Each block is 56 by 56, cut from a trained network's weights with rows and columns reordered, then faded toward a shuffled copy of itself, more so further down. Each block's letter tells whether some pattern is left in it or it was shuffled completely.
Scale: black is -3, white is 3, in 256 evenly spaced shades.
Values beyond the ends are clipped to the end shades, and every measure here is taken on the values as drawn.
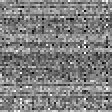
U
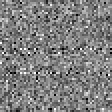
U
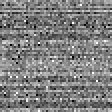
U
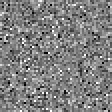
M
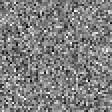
M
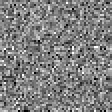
U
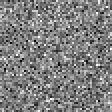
M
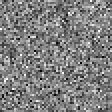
M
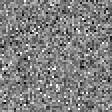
M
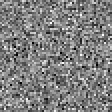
M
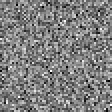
M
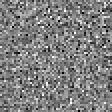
U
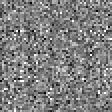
U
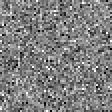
M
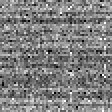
U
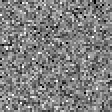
M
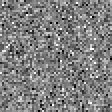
M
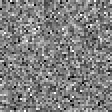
M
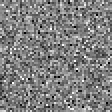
M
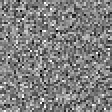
U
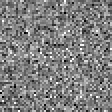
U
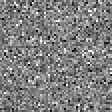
U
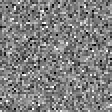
M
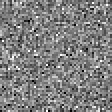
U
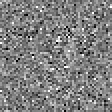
U
